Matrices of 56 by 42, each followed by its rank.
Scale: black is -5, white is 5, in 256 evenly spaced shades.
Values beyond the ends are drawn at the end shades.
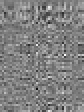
five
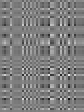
one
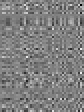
three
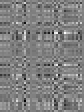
two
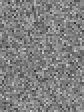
full rank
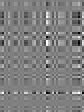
one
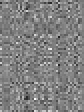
five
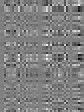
two
